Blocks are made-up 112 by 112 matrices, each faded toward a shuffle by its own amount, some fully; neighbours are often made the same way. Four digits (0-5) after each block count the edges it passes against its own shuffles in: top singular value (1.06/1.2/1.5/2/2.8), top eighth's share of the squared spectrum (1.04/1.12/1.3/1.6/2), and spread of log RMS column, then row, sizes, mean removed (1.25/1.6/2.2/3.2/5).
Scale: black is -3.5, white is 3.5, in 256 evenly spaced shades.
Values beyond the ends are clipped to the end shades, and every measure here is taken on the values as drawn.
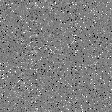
3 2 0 0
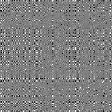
5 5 4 4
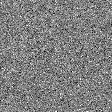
0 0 0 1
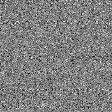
1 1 0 3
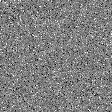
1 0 0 1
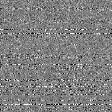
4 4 0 4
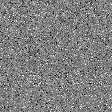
2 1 0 2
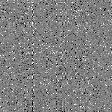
4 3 2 1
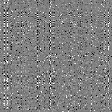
5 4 3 2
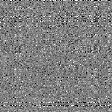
4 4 2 3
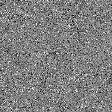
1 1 0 2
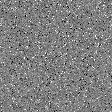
0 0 0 0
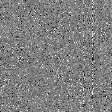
2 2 2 0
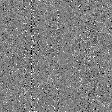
2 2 3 0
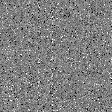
1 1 2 0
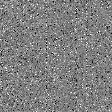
1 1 2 0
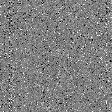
2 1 2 0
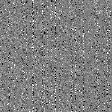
2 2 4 0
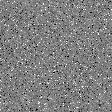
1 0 0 0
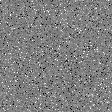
0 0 0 0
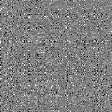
4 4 3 2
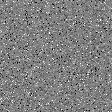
1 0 0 0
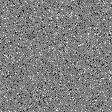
0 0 0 0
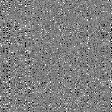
4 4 3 2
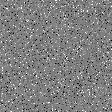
2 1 0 0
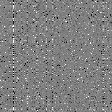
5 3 2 1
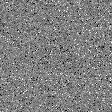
2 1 0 0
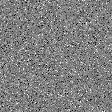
2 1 0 0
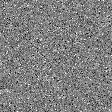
1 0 0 0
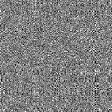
4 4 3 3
